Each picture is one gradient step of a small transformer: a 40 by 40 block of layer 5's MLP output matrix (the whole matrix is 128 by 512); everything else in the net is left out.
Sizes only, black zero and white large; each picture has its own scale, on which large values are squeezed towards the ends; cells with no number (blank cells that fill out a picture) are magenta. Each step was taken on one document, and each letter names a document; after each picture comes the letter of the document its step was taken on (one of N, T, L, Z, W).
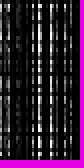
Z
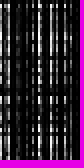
Z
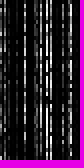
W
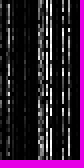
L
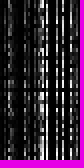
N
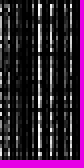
Z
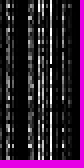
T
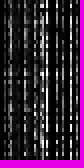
N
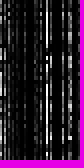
W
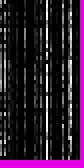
W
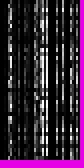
N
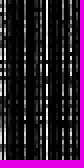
W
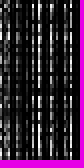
Z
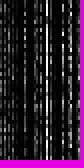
W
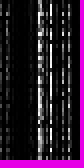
T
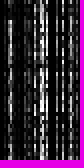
N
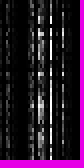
T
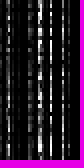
T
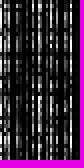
Z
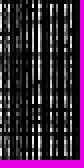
Z
